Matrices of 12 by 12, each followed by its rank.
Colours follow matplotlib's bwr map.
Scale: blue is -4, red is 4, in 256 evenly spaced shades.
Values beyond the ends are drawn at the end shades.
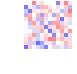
full rank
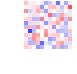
full rank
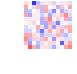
full rank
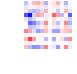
two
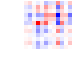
two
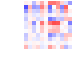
two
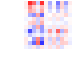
two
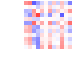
two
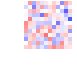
full rank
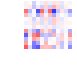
two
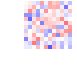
full rank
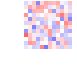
full rank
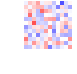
full rank
